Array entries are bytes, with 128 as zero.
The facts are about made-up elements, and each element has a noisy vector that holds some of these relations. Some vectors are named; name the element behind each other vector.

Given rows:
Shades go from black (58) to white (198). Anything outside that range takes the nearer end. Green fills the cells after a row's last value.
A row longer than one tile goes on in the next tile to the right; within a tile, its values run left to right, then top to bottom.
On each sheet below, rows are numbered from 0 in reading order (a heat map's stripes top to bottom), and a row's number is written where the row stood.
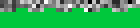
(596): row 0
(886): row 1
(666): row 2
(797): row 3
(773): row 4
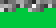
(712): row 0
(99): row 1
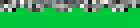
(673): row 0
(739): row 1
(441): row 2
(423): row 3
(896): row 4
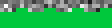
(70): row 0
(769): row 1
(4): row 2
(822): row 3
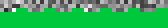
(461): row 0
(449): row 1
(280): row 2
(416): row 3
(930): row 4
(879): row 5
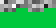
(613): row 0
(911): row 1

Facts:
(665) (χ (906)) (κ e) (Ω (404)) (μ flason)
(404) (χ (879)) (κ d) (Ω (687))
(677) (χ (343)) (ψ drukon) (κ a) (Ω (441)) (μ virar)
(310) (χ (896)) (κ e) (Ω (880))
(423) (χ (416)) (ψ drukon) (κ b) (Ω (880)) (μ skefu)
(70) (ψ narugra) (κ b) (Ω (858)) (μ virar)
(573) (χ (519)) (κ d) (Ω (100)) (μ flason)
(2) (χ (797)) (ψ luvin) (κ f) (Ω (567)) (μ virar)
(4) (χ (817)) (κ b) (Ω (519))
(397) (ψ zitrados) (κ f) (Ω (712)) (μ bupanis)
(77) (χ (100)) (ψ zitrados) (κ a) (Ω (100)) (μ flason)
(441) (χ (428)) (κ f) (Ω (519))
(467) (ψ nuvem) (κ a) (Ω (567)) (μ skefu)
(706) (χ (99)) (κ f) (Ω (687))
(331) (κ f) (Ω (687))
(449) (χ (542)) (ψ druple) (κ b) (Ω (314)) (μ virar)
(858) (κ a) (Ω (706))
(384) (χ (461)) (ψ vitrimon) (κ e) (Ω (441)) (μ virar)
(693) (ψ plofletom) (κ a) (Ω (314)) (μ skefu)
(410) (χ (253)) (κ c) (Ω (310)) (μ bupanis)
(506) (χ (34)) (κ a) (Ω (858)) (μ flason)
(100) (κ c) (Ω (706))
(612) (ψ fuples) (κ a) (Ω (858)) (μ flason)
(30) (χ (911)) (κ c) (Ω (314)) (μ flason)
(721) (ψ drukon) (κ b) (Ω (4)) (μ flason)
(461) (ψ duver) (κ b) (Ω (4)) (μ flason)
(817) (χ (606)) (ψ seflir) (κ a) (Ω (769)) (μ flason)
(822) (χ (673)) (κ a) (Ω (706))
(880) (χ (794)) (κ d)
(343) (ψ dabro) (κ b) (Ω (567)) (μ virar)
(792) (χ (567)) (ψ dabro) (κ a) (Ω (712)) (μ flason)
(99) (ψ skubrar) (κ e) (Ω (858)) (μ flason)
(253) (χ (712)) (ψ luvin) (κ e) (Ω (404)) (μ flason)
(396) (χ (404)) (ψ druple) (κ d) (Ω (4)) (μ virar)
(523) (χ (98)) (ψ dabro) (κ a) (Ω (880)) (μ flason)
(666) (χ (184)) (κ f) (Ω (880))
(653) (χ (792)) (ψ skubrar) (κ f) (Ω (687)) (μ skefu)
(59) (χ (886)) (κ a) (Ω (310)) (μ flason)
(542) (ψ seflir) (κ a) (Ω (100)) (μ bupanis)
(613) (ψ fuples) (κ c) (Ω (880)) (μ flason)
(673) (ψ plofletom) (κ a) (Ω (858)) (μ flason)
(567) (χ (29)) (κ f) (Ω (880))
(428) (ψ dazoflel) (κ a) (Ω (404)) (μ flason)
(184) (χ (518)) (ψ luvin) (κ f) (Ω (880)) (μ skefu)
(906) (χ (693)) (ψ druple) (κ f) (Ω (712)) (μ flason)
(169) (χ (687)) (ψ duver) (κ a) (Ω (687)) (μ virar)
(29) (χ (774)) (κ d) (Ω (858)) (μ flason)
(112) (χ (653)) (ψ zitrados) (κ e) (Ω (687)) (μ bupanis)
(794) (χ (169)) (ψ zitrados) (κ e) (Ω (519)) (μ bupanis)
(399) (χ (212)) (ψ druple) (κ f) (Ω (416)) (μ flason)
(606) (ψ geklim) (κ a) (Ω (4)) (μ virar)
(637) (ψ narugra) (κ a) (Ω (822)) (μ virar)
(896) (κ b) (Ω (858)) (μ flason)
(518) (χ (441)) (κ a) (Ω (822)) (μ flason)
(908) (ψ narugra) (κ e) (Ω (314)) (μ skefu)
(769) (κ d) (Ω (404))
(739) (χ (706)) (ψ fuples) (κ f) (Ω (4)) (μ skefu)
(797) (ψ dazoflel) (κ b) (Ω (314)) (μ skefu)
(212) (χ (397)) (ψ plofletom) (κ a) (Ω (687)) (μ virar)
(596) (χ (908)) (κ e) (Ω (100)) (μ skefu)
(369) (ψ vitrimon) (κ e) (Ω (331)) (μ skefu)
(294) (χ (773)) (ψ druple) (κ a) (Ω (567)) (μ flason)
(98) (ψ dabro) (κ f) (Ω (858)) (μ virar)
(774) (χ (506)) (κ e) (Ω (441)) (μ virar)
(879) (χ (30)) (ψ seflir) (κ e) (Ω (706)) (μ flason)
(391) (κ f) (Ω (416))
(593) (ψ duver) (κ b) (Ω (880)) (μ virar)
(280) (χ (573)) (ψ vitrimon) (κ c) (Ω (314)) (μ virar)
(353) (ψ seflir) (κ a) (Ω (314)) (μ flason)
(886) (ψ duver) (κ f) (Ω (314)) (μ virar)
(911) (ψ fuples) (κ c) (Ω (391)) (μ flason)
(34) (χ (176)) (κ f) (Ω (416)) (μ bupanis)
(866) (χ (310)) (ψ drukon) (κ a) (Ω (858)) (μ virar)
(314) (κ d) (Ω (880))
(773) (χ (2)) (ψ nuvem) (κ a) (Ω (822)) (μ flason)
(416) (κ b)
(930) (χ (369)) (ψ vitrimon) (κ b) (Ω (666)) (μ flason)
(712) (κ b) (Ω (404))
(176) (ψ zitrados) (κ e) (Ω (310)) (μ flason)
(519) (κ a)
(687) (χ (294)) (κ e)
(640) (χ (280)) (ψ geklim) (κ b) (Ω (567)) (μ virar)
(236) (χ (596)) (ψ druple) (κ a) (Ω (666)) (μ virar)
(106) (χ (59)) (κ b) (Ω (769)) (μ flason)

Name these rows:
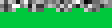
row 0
(294)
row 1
(77)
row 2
(693)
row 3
(428)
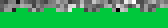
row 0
(518)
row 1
(404)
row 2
(2)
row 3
(112)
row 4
(721)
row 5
(817)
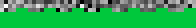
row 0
(343)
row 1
(253)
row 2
(567)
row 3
(29)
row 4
(866)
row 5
(34)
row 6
(184)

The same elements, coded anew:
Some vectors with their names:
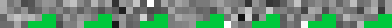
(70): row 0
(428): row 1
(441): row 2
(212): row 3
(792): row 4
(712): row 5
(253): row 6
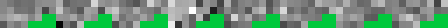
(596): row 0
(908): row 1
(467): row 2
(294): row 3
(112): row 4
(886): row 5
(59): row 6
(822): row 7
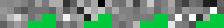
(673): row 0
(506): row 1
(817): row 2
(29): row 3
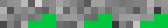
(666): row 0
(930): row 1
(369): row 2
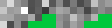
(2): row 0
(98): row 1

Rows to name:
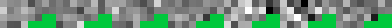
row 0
(880)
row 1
(331)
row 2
(314)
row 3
(739)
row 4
(687)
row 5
(879)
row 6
(4)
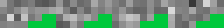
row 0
(653)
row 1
(637)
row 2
(706)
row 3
(523)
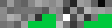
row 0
(519)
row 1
(774)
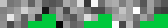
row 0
(794)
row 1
(184)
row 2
(773)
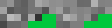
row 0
(606)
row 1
(399)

